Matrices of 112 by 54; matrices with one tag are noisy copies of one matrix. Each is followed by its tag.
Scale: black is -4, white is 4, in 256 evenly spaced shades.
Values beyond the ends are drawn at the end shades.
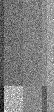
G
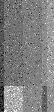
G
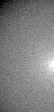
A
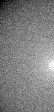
A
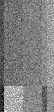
G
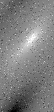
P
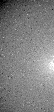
A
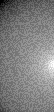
A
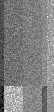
G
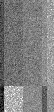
G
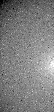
A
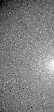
A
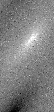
P
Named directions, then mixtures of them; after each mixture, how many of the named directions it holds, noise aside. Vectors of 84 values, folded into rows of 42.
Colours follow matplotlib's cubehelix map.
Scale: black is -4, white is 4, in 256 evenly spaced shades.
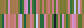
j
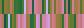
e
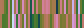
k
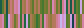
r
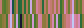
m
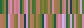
two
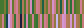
two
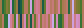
two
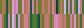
two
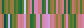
one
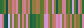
three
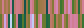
three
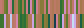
three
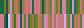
three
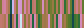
one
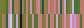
two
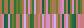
two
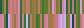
one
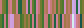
three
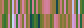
one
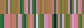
one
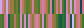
one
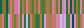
one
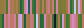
one
